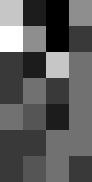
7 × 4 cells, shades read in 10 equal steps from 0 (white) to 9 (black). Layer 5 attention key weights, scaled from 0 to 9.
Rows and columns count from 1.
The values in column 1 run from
0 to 7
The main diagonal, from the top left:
2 4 2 5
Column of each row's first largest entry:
3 3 2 1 3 1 1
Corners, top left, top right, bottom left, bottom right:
2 4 7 7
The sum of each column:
35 44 45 38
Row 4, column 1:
7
